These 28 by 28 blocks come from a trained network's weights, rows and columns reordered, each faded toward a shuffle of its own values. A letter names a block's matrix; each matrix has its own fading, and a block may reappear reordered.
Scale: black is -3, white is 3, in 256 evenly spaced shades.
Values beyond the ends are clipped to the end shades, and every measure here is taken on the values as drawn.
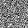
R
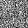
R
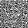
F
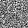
R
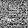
F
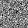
R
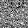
F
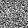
R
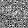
F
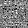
F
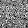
F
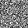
R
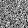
R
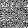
F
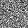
R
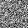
R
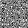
F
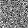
R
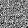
R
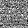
F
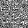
F
